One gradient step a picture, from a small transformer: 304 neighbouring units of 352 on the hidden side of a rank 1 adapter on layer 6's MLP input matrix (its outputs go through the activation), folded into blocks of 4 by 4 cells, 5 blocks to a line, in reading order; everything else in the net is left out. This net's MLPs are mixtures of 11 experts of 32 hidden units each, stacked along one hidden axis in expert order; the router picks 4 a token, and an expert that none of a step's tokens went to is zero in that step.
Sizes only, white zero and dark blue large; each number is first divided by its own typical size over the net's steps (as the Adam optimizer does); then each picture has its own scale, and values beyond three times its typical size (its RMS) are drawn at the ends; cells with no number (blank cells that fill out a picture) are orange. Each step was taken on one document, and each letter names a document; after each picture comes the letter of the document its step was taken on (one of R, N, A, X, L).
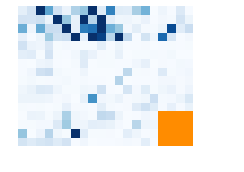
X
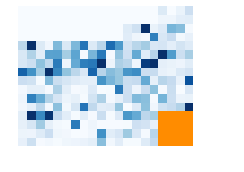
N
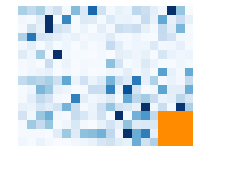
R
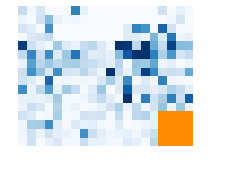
N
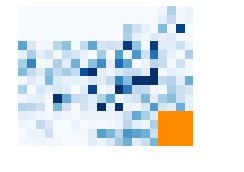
N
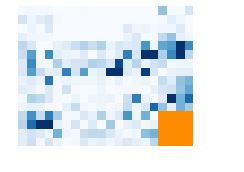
N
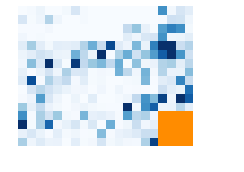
N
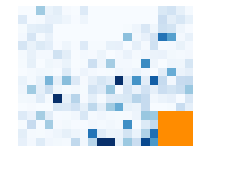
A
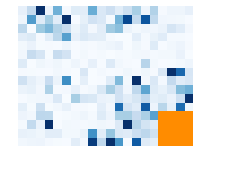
A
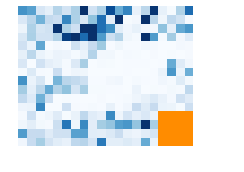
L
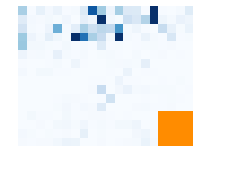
X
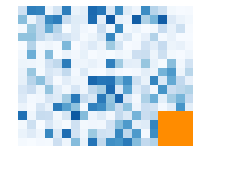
R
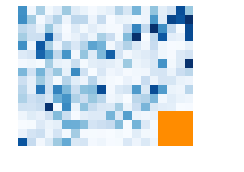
L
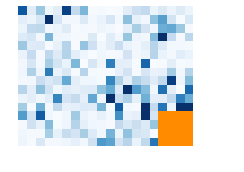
R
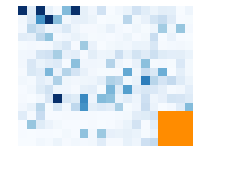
R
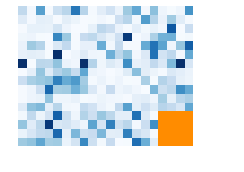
L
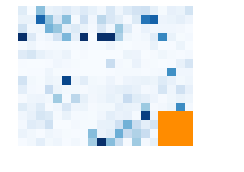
A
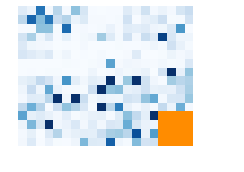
A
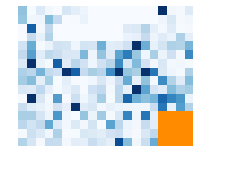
N
